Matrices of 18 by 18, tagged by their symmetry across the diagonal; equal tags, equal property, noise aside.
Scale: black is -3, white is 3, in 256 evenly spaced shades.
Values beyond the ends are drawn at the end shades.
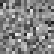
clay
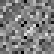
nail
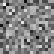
nail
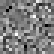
nail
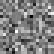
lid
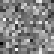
clay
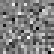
lid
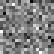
lid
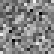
nail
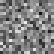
clay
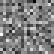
lid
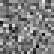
clay
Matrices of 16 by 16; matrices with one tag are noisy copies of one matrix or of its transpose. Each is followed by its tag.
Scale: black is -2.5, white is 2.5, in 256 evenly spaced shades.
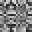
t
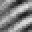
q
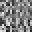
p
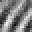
q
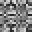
t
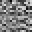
p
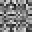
t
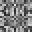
t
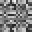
t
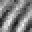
q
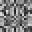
t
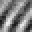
q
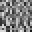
p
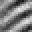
q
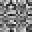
t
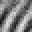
q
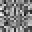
t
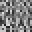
p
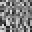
p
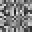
t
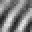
q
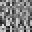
p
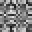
t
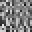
p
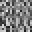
p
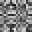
t
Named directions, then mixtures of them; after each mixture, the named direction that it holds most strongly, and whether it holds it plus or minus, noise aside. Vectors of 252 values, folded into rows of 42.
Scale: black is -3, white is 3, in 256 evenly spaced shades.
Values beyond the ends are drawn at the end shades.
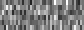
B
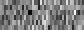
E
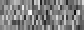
E, minus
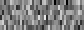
B, minus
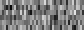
B, minus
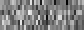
E, minus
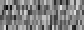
B, minus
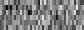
E, plus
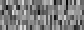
B, minus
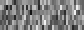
E, plus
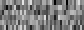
B, minus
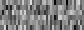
B, minus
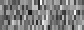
E, plus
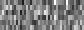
B, plus
